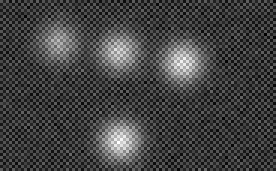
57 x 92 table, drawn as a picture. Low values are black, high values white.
No seam splits the table. No row or column stands out. Four bumps rise from the field. The ninth with the highest average is the bottom middle.
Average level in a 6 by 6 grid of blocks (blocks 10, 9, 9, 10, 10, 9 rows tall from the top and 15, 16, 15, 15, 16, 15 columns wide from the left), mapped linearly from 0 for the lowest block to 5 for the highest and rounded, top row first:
010000 / 145220 / 013430 / 000000 / 005100 / 004000
